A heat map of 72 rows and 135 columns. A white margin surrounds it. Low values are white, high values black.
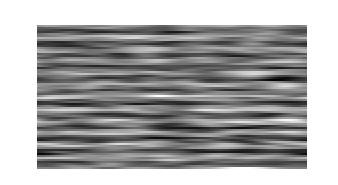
Slope: none. Grain: streaks across. Stripes: horizontal, repeating 12 times. Histogram: bell-shaped.
